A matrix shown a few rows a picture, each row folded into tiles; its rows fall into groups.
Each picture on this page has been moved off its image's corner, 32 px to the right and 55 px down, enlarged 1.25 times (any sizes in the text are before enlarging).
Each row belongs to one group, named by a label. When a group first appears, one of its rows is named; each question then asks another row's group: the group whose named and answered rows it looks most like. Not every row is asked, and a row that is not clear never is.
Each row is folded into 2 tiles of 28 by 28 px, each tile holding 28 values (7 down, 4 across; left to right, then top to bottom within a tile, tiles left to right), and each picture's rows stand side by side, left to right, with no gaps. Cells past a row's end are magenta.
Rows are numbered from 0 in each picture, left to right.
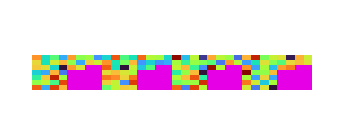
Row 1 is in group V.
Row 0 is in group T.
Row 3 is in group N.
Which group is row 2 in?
T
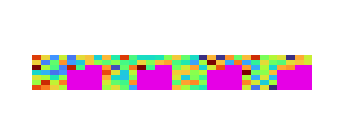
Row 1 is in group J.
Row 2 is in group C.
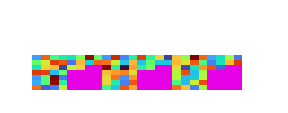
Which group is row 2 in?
J
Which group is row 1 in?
V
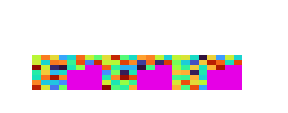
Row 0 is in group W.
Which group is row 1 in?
W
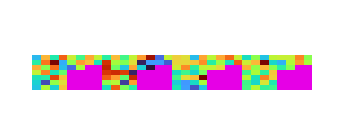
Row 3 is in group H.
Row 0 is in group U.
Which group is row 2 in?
W
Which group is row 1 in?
V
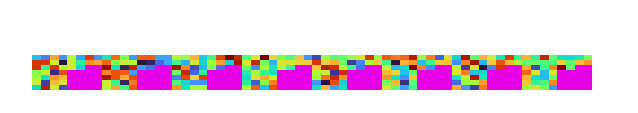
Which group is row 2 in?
W
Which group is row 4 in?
H
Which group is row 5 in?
J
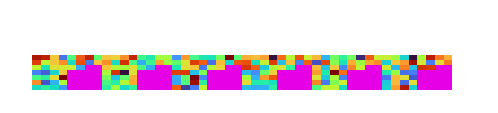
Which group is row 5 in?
T
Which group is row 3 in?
W
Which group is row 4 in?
N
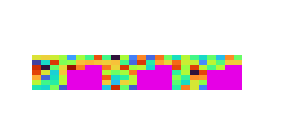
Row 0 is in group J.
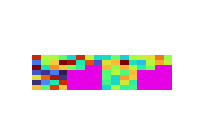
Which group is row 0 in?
T
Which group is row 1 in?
H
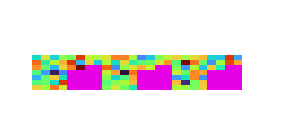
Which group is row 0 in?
T
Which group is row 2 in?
N
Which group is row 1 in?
J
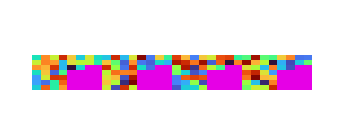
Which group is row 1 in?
V
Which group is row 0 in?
U
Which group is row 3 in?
V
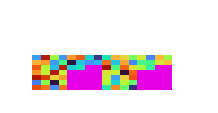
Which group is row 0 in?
V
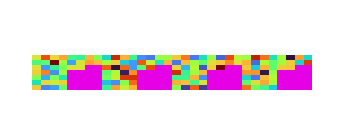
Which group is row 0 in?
J
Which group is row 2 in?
N
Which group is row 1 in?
U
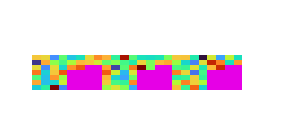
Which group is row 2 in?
C
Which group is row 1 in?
J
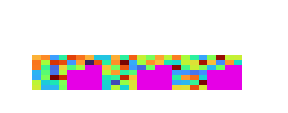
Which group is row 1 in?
U
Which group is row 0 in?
W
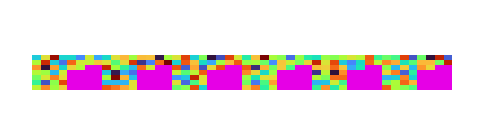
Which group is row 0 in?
U
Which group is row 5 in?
C
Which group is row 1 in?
T
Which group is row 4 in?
H
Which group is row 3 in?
U
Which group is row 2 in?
N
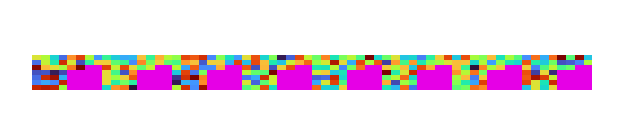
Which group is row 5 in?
N
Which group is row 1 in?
H
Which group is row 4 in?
C
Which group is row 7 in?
V
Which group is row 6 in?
V
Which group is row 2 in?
U
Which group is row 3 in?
N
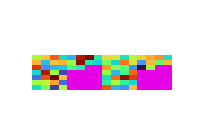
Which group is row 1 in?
W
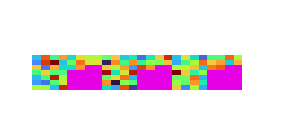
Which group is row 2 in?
C
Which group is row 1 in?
N
